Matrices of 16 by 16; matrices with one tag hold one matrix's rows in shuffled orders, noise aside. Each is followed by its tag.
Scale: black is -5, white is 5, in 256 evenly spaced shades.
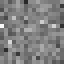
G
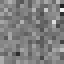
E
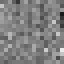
E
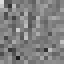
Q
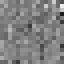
E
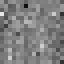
G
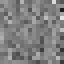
E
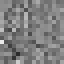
Q
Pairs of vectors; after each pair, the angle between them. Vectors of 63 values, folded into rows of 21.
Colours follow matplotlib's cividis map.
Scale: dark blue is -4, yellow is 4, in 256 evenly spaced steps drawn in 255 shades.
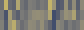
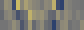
partly aligned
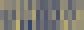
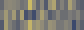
partly opposed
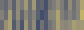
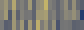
nearly opposite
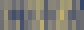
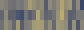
nearly parallel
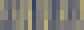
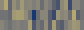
partly aligned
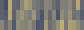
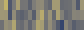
nearly opposite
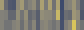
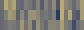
nearly opposite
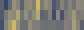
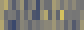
nearly opposite
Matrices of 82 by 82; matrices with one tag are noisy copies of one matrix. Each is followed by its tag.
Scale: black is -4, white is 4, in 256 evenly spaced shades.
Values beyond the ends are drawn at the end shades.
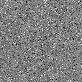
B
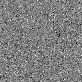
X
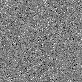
B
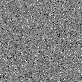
X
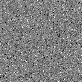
X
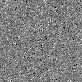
B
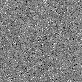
B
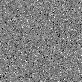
X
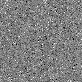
B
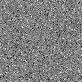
X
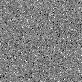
X
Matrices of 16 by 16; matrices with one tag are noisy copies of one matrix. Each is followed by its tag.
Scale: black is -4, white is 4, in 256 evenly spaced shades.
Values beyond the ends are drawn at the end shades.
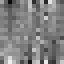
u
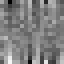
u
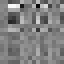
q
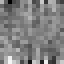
u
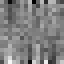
u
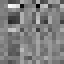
q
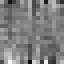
u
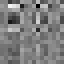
q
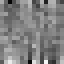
u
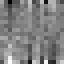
u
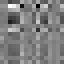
q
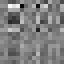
q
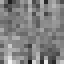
u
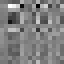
q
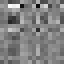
q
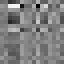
q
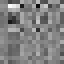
q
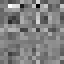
q
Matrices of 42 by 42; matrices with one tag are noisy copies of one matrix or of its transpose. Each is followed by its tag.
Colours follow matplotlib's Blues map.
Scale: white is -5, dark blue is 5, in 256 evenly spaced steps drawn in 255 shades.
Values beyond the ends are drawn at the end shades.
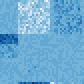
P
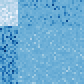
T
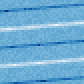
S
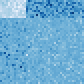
T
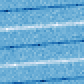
S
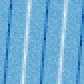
S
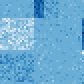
P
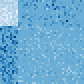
T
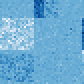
P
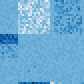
P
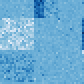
P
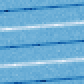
S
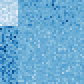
T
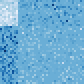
T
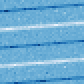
S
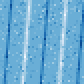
S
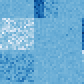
P
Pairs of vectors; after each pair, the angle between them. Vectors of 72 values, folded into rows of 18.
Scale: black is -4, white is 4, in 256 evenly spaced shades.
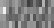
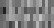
nearly opposite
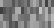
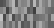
orthogonal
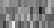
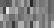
partly opposed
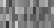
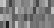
nearly parallel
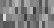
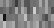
nearly opposite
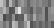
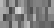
nearly parallel
